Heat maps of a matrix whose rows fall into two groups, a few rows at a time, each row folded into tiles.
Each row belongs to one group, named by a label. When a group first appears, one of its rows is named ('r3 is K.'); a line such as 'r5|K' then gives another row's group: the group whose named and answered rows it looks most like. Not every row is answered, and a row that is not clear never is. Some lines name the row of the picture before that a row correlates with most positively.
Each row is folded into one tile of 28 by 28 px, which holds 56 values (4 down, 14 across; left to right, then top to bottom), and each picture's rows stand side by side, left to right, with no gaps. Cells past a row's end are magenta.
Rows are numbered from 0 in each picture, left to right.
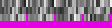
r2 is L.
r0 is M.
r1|M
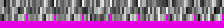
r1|M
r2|M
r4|M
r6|M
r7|M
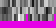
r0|L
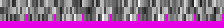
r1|L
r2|M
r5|L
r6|M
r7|L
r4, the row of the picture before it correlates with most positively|0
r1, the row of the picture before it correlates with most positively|1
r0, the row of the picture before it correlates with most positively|0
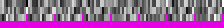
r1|L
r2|M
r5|L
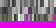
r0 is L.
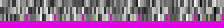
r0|L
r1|M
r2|M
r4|M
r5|L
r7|L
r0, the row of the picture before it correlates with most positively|0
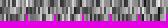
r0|L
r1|M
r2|M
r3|L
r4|L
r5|L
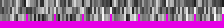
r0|M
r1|L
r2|L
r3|M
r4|M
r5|M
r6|M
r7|M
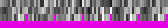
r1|L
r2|M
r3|M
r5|L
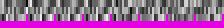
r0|M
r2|M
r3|M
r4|L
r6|L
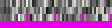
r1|M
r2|L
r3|M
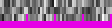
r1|M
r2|L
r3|L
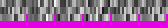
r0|M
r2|L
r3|M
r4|M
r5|M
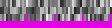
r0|L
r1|L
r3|L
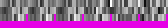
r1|L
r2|L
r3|M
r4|L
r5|L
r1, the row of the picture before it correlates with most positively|1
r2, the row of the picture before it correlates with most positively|1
